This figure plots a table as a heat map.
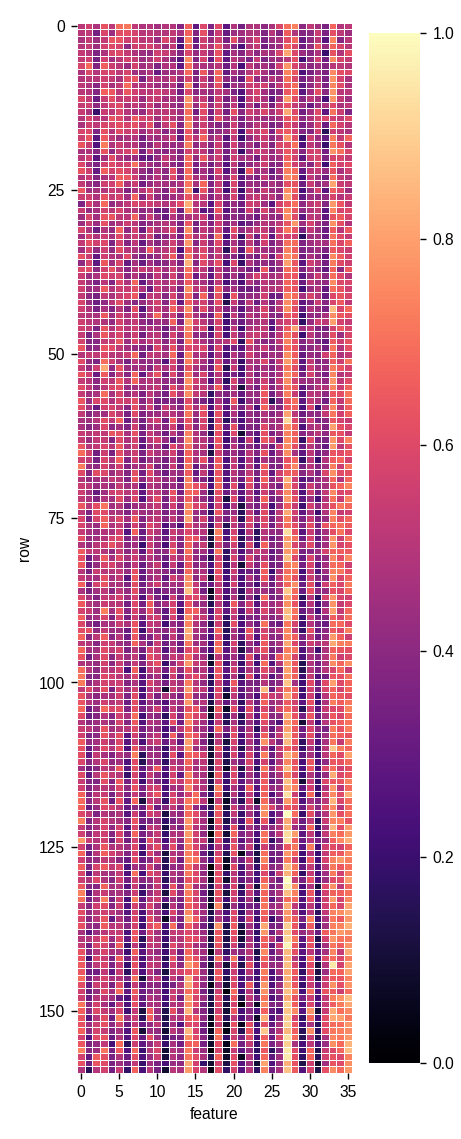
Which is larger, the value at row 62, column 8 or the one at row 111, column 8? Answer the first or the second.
the first
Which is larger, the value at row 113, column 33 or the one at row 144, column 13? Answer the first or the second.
the first
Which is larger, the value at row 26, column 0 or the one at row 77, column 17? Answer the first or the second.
the first
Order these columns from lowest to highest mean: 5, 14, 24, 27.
5, 24, 14, 27
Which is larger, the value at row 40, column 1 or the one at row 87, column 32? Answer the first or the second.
the second
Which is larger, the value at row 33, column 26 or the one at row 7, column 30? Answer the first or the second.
the first
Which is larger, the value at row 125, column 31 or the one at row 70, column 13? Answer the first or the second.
the second
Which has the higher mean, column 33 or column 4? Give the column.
33
